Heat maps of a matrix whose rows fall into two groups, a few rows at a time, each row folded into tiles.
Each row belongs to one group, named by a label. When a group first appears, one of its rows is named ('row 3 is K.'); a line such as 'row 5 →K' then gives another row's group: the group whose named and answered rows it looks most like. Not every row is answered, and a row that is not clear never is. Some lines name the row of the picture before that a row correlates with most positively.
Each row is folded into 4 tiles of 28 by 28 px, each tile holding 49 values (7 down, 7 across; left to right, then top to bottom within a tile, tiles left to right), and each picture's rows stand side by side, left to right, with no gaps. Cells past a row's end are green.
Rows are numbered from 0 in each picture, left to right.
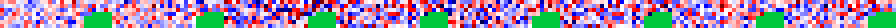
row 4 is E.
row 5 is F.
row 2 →F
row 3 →F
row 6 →E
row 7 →F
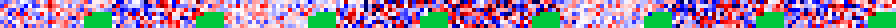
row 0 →E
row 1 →E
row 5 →F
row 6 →E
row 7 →E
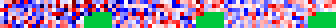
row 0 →F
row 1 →E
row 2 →E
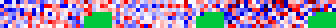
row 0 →E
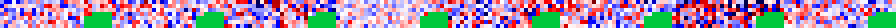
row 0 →E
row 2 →E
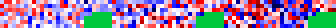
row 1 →E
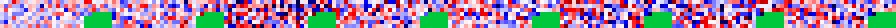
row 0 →F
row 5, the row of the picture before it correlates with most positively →0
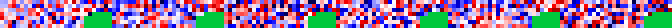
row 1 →E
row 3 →F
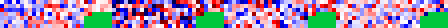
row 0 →E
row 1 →E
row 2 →E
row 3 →F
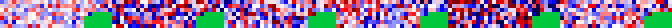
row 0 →F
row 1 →F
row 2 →E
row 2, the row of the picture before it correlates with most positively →1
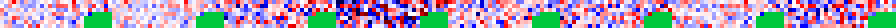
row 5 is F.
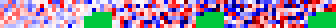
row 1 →F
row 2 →E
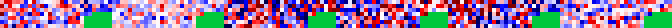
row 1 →E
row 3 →E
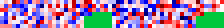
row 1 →E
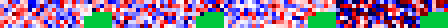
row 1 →F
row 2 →E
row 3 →E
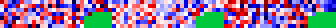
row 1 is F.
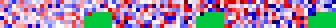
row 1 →F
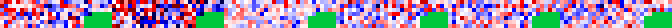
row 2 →F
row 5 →F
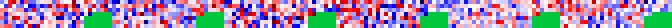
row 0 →F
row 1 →E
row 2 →E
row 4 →E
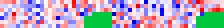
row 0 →F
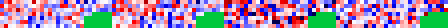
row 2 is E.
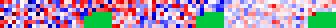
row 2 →E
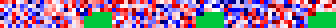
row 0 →F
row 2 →E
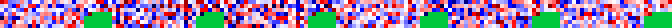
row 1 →F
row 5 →E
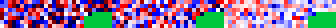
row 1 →F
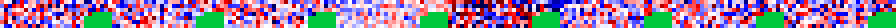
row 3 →E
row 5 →E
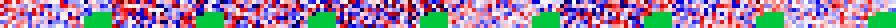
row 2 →F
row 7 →E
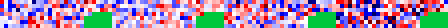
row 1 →E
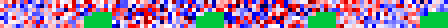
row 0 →F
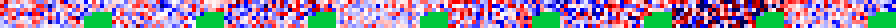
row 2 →F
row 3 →F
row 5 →E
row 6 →F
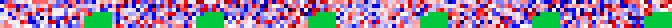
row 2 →F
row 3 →F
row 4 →F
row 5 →E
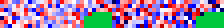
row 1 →F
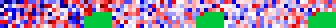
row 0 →E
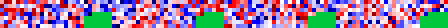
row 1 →E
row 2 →E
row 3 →F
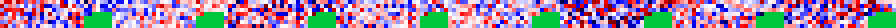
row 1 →E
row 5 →E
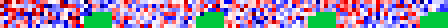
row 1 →F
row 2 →E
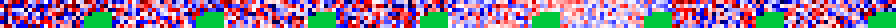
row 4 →E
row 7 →F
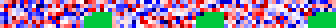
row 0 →F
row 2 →F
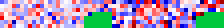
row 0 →F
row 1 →E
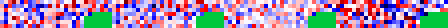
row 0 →F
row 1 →F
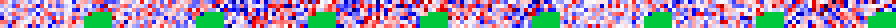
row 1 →F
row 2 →E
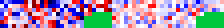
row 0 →E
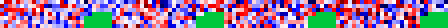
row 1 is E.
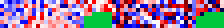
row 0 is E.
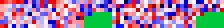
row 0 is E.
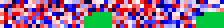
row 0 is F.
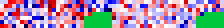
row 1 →F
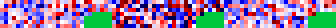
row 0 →F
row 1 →F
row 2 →E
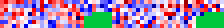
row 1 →F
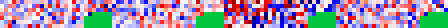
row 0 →F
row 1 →E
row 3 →F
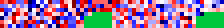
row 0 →F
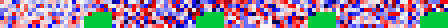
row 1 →F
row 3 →F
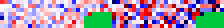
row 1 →F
